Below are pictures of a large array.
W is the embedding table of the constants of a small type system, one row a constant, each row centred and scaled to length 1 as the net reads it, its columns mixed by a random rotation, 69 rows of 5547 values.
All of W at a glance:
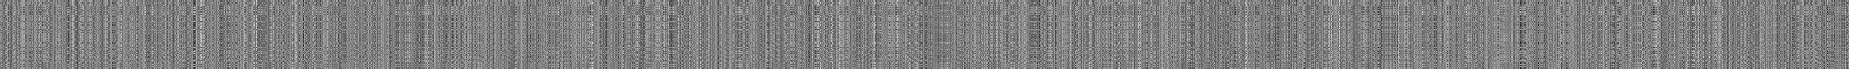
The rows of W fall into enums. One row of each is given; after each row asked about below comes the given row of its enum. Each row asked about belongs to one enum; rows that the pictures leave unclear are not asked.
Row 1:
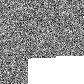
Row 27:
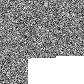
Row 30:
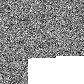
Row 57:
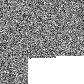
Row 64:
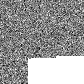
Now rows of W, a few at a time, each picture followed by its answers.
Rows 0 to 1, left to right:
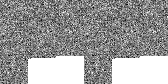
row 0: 1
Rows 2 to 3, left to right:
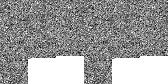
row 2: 30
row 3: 30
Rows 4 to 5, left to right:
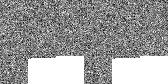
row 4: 1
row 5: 57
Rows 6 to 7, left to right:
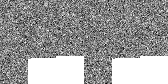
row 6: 27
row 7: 64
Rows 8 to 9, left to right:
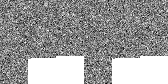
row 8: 27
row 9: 64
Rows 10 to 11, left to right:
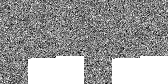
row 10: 30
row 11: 64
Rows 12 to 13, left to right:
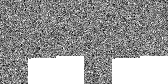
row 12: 64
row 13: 57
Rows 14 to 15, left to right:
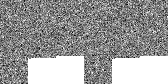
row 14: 64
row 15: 1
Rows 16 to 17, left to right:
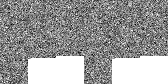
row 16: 30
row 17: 27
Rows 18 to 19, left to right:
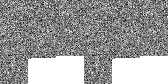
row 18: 1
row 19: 1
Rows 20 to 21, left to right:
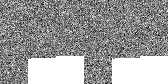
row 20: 1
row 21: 64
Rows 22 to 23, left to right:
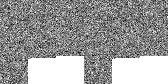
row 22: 30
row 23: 1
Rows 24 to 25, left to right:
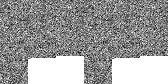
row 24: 30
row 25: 30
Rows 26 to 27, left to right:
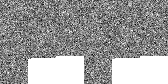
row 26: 1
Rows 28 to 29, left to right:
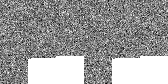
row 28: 1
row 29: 64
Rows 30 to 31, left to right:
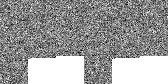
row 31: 1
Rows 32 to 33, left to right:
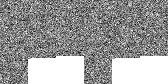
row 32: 30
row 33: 27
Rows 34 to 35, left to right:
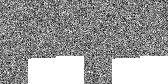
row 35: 57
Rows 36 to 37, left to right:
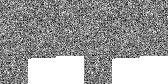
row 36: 1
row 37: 1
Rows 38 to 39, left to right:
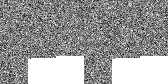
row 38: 57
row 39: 27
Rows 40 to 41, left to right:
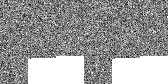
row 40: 57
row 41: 1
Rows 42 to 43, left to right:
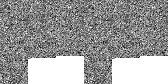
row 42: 30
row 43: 30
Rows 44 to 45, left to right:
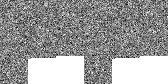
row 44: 27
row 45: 1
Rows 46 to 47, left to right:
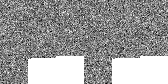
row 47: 64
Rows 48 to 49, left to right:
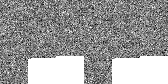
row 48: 1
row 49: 30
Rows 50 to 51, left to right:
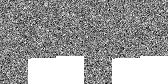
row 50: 27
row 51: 64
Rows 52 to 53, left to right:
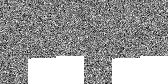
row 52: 57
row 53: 64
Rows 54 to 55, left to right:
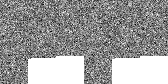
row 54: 1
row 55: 27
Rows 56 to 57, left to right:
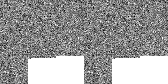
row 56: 57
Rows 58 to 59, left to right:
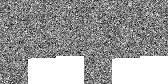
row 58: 30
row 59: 27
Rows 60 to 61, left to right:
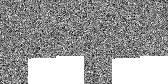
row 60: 64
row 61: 57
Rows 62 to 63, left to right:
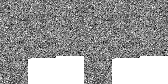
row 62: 30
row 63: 30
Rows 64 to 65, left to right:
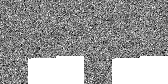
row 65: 30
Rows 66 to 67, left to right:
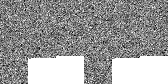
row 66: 64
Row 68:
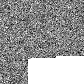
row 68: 30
